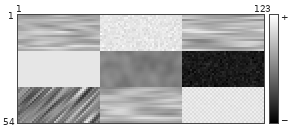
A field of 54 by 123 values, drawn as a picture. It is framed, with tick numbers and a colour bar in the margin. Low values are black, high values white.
The table splits into 3 rows of 3 panels. Panel 1,1: high, streaked across. Panel 1,2: very high, fine-grained, faint in contrast. Panel 1,3: high, streaked across. Panel 2,1: very high, flat. Panel 2,2: middling, blotchy, faint in contrast. Panel 2,3: very low, fine-grained, faint in contrast. Panel 3,1: middling, slanting up to the right, strong in contrast. Panel 3,2: high, streaked across. Panel 3,3: very high, checkered, faint in contrast.
